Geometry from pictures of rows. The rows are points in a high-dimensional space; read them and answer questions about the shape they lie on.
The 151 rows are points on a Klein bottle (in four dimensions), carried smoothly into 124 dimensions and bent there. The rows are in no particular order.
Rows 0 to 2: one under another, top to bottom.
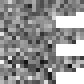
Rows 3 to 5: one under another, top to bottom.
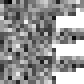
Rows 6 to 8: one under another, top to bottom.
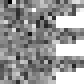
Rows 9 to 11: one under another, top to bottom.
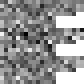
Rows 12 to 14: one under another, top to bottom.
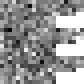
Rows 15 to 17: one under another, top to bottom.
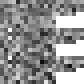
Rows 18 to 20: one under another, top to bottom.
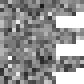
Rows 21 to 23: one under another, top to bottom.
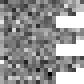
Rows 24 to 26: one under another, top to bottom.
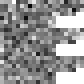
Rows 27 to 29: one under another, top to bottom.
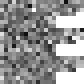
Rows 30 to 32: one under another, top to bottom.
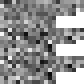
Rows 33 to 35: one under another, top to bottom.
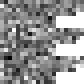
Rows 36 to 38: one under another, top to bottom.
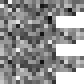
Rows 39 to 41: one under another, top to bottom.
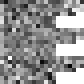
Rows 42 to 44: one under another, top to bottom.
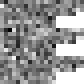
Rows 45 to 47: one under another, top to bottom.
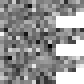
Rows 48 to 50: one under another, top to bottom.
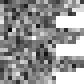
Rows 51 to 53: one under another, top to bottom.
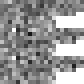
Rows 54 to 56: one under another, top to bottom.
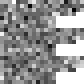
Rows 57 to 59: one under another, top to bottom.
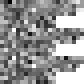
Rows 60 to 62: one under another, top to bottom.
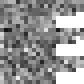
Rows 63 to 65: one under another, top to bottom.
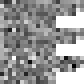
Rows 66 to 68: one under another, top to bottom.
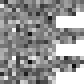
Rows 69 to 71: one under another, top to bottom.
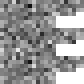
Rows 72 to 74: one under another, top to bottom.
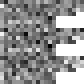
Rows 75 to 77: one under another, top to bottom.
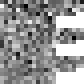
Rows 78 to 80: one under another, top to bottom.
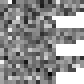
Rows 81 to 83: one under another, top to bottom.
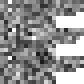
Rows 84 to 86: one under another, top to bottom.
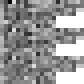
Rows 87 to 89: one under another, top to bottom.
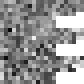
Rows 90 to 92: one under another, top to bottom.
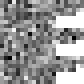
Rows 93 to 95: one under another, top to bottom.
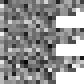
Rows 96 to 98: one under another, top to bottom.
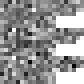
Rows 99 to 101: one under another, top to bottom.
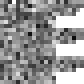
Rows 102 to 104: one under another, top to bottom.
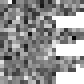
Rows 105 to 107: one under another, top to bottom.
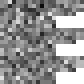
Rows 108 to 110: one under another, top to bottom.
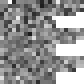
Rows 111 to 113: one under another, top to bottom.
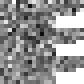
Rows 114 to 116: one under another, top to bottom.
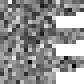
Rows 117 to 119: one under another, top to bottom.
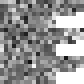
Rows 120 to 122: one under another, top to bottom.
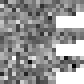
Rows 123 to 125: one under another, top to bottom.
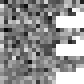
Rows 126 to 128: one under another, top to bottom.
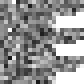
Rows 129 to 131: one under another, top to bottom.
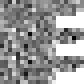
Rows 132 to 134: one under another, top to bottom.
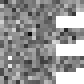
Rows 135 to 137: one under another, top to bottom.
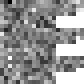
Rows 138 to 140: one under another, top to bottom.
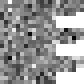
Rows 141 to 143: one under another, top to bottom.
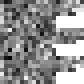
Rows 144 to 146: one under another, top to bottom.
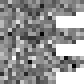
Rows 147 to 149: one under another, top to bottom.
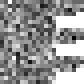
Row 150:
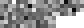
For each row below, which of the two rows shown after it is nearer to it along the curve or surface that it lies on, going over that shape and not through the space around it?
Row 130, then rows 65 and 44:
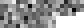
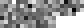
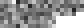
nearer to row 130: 65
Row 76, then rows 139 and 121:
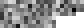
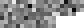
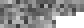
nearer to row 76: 139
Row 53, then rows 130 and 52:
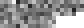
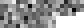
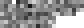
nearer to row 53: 52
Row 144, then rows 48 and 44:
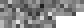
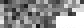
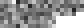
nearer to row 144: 48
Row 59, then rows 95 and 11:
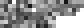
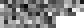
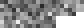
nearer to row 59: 11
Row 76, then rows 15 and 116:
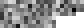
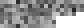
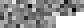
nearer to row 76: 116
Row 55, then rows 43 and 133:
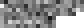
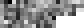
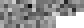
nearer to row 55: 43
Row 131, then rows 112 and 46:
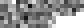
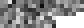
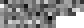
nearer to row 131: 112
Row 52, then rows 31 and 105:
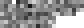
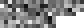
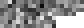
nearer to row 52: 105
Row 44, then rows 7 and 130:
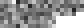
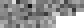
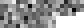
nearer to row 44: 7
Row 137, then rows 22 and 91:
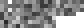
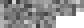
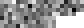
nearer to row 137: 91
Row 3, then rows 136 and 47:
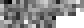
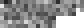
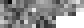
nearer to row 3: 136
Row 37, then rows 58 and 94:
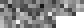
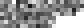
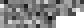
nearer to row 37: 94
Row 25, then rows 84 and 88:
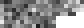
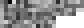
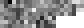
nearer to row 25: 88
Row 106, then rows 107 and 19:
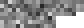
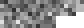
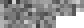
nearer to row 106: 107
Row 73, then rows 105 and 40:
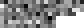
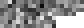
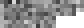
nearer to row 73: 40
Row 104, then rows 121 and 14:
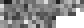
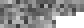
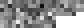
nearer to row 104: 14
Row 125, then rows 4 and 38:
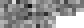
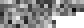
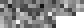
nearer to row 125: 4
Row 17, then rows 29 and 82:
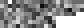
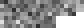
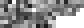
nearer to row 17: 29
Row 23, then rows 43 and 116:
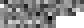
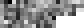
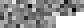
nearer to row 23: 43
